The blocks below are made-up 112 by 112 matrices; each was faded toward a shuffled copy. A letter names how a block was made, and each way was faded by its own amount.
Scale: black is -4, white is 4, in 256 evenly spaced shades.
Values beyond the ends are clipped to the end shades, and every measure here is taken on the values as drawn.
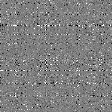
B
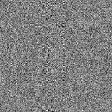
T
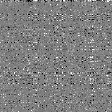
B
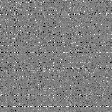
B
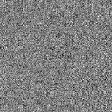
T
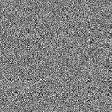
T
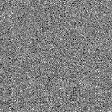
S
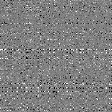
B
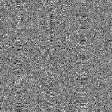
S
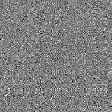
S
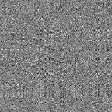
S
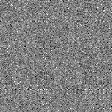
S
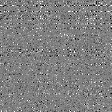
B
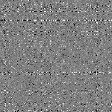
B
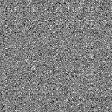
S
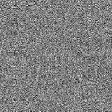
T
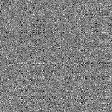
S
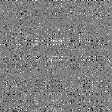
B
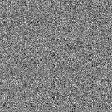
T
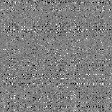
B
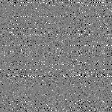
B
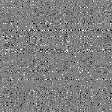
B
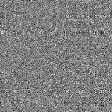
T
